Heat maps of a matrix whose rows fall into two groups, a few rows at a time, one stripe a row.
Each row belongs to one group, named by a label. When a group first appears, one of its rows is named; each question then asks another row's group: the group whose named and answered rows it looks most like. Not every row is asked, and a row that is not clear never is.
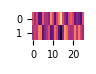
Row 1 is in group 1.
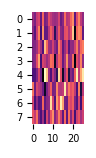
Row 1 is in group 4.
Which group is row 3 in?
4
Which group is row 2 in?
4
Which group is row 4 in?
4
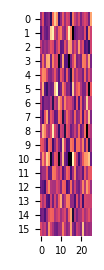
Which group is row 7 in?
4
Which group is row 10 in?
1
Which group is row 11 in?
4
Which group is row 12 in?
1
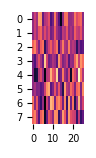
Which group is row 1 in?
1
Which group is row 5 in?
4
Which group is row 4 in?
1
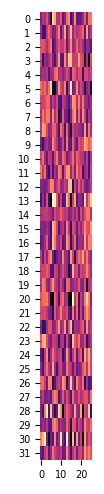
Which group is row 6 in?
1
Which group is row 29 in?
4
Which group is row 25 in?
4
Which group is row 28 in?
4
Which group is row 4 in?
4
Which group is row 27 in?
4
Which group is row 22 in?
1
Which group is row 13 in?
4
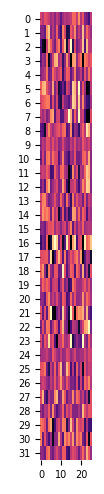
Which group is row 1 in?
1
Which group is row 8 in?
1
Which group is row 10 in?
1
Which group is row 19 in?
1
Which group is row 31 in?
1
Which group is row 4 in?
4
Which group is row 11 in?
1
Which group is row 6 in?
1
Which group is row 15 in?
1
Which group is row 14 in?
1
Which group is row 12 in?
1
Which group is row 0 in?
1
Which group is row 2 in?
1
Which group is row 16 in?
4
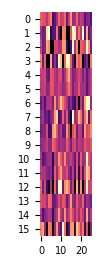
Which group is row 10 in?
1
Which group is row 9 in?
4
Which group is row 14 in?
1
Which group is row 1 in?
1
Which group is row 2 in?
1
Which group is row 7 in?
4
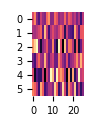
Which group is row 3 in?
4
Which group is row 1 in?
4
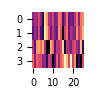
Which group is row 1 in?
4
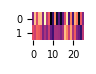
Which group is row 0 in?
1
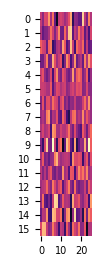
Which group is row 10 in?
4
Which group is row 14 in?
4
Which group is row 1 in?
1
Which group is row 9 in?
4
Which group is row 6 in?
1
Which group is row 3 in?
4
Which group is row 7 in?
1
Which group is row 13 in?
4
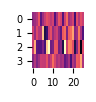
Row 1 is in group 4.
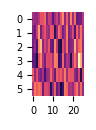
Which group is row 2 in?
1
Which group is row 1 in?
4
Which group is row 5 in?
1
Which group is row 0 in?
1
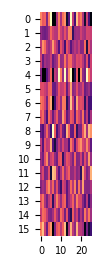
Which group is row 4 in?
1
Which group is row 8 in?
4
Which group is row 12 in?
1
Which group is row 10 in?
4
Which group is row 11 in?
4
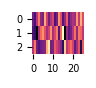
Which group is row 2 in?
4
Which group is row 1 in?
1
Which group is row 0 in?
4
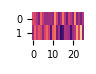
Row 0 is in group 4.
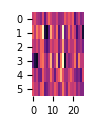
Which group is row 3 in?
1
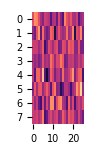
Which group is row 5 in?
1
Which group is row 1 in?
4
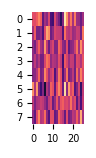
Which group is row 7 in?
4
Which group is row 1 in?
4
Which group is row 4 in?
4
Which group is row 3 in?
4
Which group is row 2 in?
4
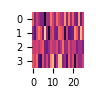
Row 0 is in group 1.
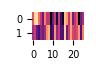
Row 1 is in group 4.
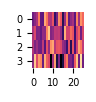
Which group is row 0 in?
4
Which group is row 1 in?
4
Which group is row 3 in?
1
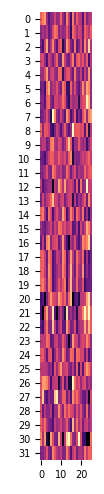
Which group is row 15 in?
1
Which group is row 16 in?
1
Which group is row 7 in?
4
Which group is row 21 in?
4
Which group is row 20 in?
1
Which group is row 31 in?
4
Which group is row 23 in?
1
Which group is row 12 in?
1
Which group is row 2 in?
4
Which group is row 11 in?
4
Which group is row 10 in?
1
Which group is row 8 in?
1
